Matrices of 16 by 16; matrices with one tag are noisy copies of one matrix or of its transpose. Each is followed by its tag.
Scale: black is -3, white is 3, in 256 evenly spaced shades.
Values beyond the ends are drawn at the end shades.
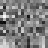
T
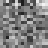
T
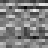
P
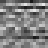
P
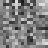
T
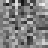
T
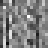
P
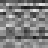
P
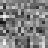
T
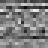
P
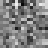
T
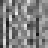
P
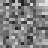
T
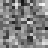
T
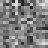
T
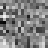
T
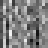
P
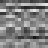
P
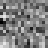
T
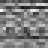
P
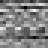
P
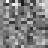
T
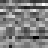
P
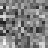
T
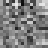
T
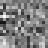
T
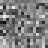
T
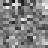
T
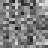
T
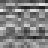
P
